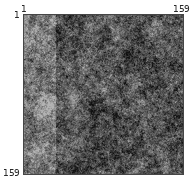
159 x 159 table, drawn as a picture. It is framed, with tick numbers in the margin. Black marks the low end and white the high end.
Grain: blotchy. Ninth with the highest average: middle left. Stripes: none. Mirror symmetry: none. Seam: vertical, 20% of the way across, the left part higher.
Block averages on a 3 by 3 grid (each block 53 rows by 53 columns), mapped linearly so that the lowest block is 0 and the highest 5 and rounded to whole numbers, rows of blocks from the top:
4 2 1
5 1 1
4 0 1
